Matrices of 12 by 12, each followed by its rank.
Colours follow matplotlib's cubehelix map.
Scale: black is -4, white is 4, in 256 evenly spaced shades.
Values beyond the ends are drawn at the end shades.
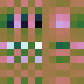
one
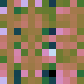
two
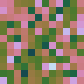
full rank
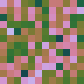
full rank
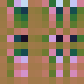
one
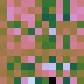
two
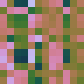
two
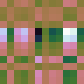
one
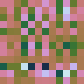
two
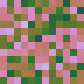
full rank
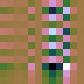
one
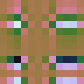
one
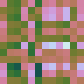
two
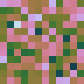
full rank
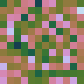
full rank
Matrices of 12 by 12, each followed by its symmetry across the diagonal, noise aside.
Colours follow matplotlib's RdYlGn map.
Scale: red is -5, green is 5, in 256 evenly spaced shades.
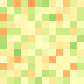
symmetric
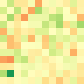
neither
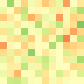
neither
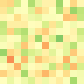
neither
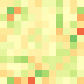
symmetric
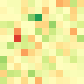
antisymmetric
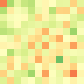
symmetric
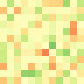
antisymmetric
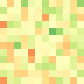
antisymmetric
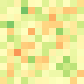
symmetric
